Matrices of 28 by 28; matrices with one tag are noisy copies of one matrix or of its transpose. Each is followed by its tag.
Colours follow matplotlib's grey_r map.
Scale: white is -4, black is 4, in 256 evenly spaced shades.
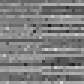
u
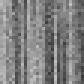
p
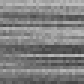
p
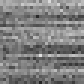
p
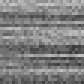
p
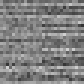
u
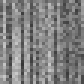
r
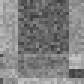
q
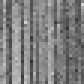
r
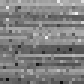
p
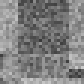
q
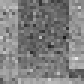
q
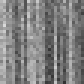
p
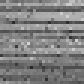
r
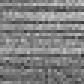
r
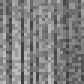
r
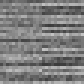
u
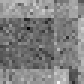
q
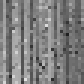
r
